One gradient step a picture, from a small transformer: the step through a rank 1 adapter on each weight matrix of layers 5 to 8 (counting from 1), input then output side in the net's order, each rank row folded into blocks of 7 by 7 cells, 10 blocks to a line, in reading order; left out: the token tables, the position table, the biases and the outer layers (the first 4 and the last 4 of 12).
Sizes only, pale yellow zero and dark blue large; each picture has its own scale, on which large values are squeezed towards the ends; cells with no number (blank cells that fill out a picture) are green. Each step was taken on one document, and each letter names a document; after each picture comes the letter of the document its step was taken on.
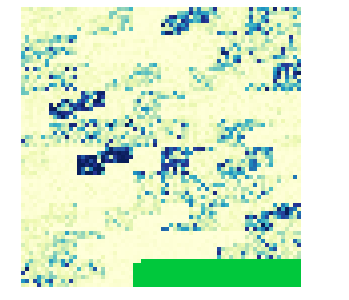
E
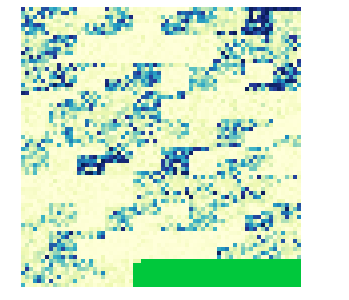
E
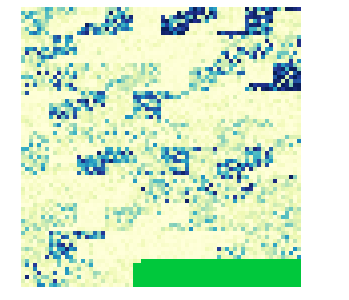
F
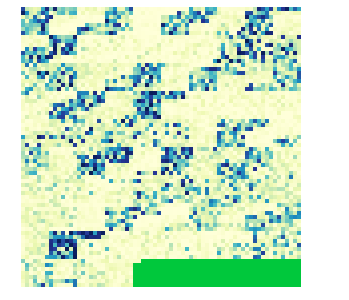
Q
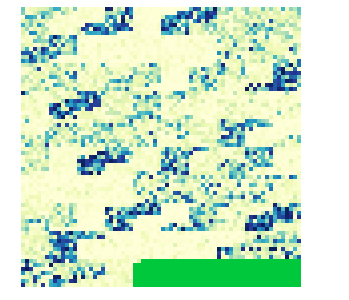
E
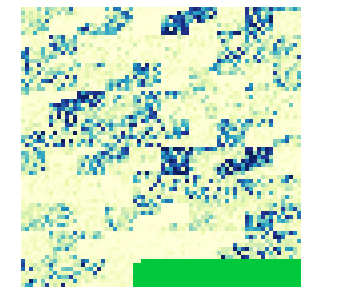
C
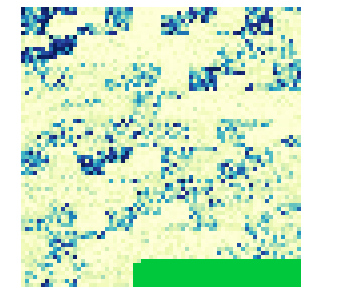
Q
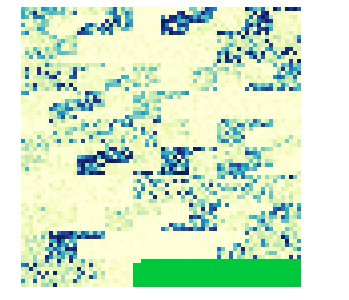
F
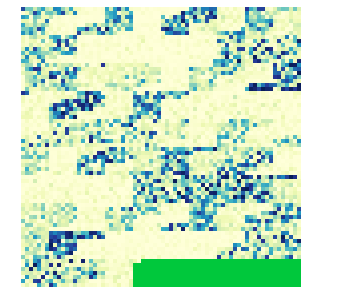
F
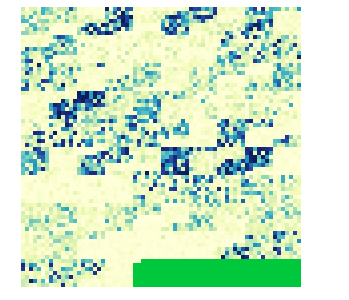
C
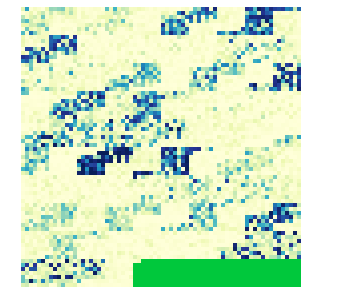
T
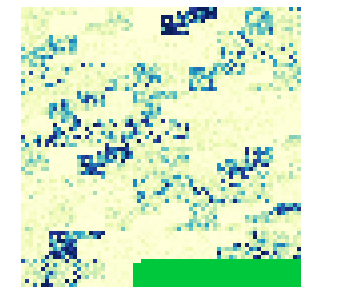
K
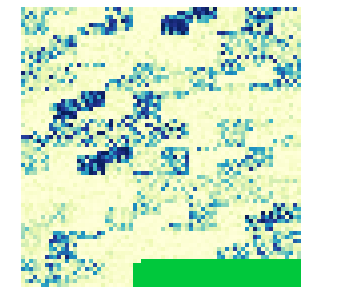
T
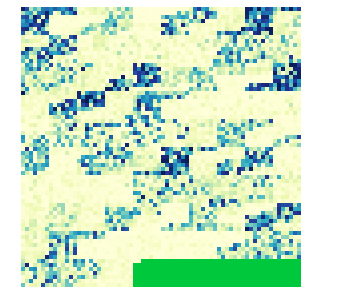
T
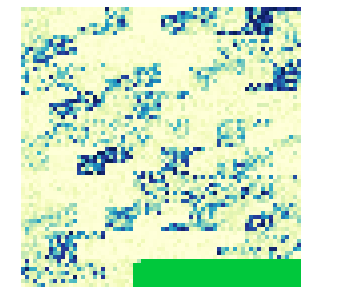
E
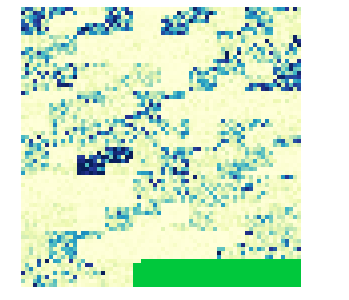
F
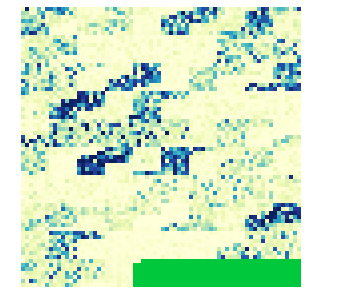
C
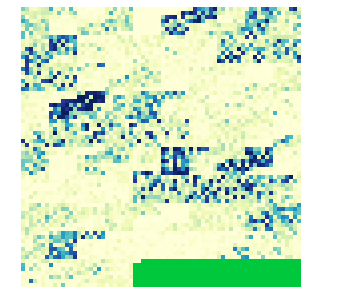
C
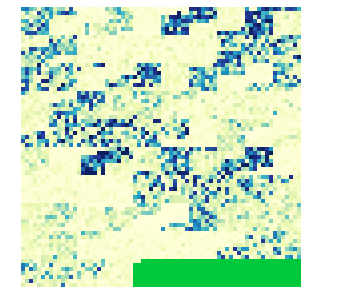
C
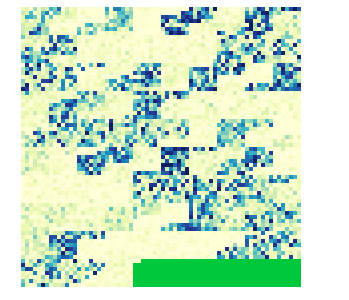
C
